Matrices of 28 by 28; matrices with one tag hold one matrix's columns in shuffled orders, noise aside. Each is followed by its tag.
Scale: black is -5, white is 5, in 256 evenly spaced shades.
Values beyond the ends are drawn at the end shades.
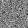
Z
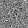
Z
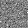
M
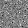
M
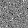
Z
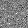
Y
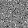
M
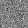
Z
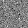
Z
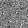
M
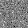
M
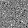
M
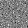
M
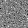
Z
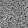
Y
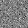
Z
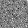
Z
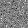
Z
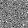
M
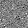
Y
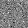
M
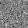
M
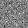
M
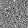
Z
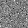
Z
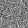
Z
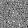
M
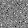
M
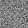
Y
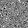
Z
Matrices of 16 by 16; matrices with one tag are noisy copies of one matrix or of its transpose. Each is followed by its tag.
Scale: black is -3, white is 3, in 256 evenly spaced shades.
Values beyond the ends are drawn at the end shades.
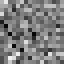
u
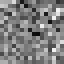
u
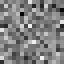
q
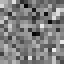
u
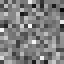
q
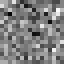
u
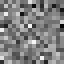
q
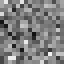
u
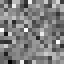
q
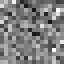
u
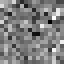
u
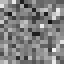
u
